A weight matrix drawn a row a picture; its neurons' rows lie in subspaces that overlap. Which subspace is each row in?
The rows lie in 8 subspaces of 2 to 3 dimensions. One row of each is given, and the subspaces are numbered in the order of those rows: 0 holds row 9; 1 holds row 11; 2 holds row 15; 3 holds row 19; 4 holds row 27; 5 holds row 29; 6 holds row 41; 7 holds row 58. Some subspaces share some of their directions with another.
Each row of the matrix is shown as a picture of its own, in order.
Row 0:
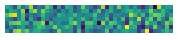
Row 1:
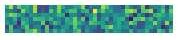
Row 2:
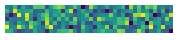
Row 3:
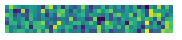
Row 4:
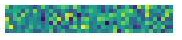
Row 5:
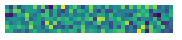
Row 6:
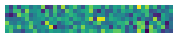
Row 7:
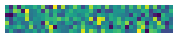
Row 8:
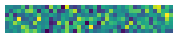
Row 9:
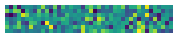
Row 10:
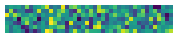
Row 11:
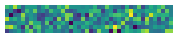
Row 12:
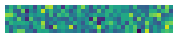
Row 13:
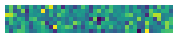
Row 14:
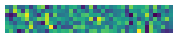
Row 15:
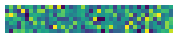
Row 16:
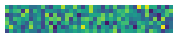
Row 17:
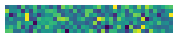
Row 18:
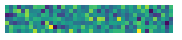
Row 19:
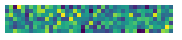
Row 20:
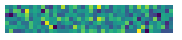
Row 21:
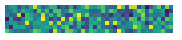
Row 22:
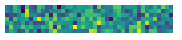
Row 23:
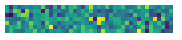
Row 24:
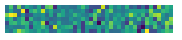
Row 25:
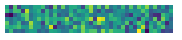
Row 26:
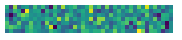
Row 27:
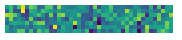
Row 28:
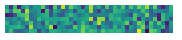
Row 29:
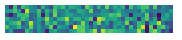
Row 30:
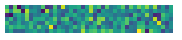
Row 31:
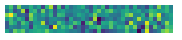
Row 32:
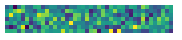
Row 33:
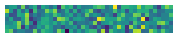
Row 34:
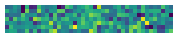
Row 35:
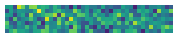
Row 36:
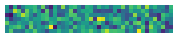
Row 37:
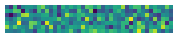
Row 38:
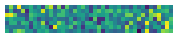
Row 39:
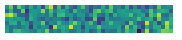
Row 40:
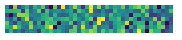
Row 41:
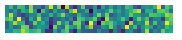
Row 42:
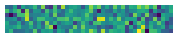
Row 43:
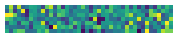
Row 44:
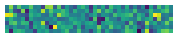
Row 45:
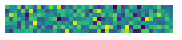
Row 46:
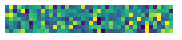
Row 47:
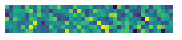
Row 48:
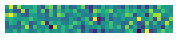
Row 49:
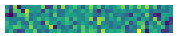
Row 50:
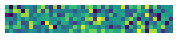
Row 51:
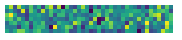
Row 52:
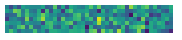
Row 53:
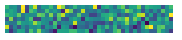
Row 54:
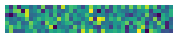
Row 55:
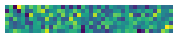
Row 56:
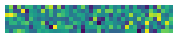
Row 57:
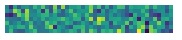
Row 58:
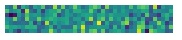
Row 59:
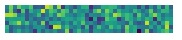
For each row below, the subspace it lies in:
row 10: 6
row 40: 6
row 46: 5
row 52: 1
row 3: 1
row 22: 4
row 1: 0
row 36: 7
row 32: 1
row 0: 7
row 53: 4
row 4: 1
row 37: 0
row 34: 4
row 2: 4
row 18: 5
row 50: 0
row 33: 2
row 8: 6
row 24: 7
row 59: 5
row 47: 2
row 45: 2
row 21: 1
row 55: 3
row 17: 2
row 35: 3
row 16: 1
